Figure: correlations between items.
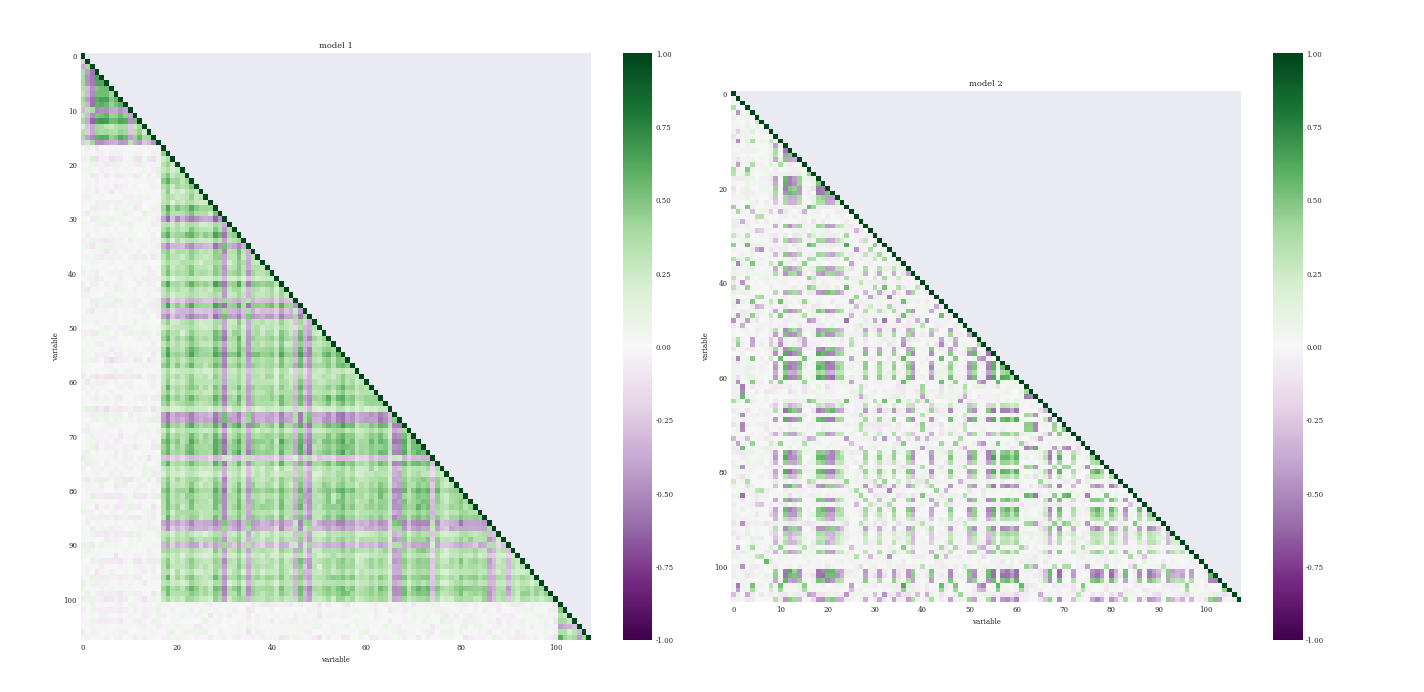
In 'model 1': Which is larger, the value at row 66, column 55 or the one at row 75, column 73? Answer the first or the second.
the second
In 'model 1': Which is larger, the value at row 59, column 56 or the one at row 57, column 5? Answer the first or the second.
the first
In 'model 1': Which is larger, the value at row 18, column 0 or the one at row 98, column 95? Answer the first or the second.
the second
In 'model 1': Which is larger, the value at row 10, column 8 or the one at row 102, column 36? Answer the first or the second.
the second
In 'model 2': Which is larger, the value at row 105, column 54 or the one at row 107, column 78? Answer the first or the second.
the first
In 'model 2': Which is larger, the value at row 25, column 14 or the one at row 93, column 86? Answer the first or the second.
the second
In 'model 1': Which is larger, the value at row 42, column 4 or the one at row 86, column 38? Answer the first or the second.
the first
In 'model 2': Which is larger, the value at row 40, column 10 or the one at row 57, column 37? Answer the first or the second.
the second
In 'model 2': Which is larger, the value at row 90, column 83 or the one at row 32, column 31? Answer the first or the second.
the second
